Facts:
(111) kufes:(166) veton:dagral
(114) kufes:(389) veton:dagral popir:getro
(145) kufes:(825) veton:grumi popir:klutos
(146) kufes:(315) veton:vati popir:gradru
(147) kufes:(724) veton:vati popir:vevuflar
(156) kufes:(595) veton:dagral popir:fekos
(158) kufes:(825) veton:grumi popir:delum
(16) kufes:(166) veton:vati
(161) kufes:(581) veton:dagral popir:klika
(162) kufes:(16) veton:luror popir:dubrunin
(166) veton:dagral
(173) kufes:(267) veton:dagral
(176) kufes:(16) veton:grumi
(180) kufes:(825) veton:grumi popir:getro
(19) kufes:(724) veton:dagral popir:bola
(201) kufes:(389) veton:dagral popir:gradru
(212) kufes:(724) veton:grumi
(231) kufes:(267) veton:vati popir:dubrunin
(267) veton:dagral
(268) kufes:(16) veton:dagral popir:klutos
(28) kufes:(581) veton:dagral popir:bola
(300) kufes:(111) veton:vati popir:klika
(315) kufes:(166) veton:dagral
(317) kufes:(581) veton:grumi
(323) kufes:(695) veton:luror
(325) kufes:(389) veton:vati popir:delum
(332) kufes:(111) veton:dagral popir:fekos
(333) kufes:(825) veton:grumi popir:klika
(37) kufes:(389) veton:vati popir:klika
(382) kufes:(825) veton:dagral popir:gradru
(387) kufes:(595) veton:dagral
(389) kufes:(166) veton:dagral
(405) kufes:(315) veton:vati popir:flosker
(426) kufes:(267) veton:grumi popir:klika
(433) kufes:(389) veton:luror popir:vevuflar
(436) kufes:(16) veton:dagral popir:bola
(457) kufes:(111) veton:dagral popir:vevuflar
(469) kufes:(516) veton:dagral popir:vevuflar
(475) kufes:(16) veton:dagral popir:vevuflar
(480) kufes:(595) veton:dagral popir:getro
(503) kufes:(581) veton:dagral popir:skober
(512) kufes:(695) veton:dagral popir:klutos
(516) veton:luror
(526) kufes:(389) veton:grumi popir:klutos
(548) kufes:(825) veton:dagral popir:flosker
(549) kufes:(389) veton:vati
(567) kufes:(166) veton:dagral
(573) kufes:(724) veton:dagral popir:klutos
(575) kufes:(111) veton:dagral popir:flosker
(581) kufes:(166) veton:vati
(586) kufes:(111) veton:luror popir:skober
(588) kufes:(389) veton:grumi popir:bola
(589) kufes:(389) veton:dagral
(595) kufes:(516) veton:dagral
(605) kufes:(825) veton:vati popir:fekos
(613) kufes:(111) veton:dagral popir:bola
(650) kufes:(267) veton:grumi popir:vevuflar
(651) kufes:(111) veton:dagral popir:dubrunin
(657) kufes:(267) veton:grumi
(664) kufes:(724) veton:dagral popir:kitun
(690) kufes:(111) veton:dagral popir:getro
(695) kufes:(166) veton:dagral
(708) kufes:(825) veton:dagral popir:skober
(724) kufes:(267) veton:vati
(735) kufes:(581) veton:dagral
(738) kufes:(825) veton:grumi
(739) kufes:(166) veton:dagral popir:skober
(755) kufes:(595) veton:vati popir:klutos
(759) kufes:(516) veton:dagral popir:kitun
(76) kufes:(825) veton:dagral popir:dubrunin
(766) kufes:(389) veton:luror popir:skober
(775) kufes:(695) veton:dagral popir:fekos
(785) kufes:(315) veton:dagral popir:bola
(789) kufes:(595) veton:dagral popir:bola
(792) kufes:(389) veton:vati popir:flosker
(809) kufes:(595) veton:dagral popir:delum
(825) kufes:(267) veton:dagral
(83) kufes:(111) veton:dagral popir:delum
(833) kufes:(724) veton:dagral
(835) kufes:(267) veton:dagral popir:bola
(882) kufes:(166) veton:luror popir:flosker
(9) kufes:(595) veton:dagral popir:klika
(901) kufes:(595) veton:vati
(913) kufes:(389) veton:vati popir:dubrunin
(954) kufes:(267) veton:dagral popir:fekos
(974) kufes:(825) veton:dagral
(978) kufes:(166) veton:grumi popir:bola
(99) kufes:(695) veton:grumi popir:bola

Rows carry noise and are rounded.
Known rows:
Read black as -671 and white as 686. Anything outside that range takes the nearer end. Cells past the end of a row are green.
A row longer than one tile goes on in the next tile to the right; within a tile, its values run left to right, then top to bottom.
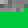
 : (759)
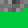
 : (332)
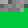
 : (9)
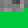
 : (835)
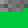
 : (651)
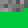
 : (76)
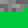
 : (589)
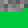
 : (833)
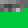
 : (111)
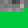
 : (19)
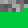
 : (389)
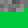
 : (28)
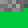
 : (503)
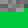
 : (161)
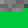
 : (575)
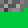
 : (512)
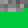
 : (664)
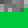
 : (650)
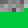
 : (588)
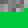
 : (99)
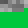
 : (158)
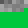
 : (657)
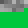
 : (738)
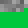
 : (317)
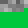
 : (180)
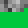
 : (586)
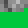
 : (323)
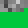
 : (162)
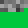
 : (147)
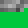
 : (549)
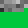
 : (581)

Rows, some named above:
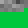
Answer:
(114)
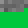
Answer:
(457)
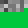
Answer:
(526)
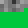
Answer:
(156)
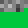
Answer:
(231)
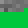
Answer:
(475)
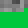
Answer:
(835)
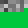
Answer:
(526)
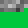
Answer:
(913)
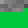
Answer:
(575)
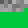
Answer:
(426)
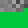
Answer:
(708)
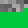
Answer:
(389)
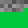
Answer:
(201)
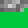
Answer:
(37)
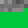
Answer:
(690)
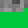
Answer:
(835)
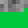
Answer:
(789)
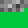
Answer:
(300)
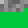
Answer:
(480)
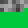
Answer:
(605)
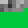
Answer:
(595)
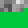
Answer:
(516)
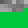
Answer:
(738)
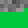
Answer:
(613)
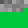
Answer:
(657)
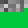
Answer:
(526)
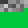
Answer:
(145)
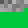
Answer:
(426)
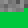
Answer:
(173)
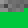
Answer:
(651)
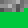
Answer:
(405)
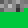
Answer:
(231)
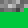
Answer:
(913)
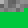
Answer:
(809)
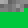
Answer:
(387)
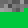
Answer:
(382)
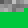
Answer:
(333)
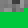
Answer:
(954)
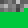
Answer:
(146)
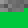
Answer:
(651)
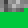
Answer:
(433)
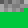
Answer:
(212)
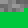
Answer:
(589)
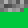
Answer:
(267)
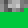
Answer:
(766)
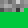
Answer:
(901)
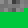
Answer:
(775)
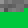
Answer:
(457)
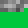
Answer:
(325)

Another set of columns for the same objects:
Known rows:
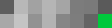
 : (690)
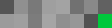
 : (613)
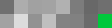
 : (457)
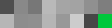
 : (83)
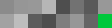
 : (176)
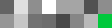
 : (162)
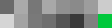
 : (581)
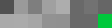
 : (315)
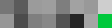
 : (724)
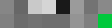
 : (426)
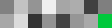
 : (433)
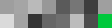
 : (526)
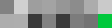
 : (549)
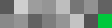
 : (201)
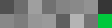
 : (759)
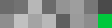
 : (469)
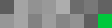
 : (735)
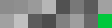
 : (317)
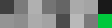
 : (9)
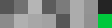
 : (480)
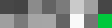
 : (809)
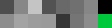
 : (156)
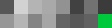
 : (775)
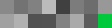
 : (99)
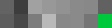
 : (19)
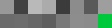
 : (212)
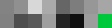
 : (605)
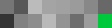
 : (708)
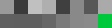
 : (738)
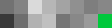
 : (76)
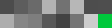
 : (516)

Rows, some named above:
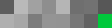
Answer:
(575)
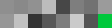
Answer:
(588)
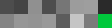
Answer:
(789)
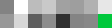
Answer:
(913)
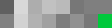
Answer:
(651)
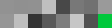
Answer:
(588)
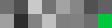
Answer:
(573)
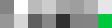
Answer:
(913)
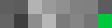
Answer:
(664)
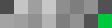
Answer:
(161)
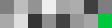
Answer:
(433)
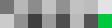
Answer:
(325)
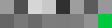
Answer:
(180)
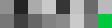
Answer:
(158)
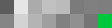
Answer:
(651)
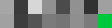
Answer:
(145)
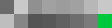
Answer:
(146)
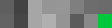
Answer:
(825)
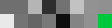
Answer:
(755)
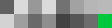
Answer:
(300)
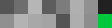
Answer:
(480)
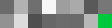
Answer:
(586)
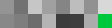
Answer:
(147)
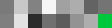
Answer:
(766)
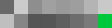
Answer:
(146)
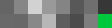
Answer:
(954)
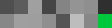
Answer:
(387)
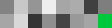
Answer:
(433)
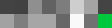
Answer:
(809)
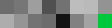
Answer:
(901)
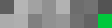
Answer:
(575)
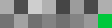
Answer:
(650)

